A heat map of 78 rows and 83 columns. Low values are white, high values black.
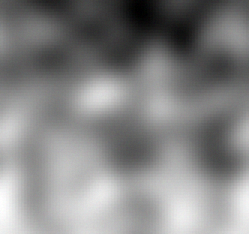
No single row or column stands out from its neighbours. The field climbs toward the top. The field is smooth, with broad soft blobs. The top middle is the ninth with the highest average.
